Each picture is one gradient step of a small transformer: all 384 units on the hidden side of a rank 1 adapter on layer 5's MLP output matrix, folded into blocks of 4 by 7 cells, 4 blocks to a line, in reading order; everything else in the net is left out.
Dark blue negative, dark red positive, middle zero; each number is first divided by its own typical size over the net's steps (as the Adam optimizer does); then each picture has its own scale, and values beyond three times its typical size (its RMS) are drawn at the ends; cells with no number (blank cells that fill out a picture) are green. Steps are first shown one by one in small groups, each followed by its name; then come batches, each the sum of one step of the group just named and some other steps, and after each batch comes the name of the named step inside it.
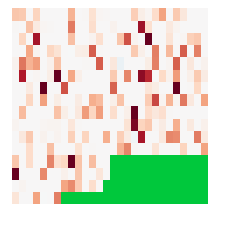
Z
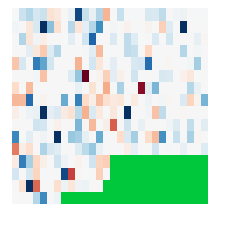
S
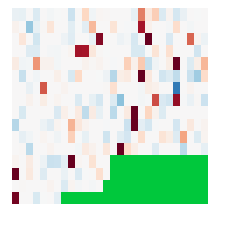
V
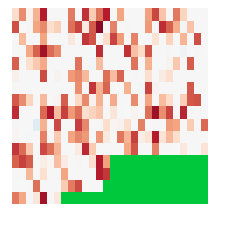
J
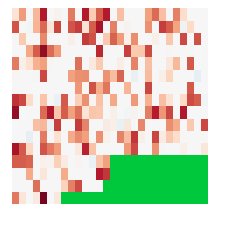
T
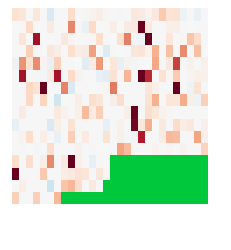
Z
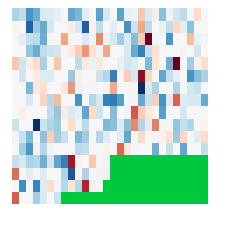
V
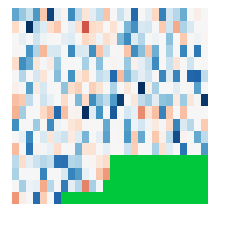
T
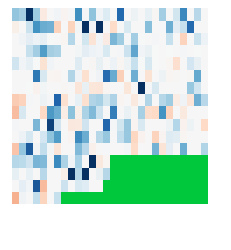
T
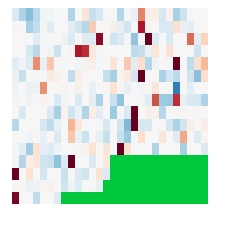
V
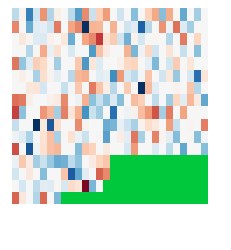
T
